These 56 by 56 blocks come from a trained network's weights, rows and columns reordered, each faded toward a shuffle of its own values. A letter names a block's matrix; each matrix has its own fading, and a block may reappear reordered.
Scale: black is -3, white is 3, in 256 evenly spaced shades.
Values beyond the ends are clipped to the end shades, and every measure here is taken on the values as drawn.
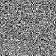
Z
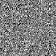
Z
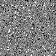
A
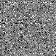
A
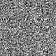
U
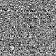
U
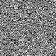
U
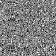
U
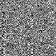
Z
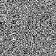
Z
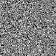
U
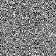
Z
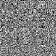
Z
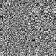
Z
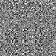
Z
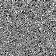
A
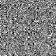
Z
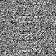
Z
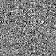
U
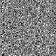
Z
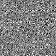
U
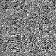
Z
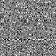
U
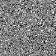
A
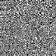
U
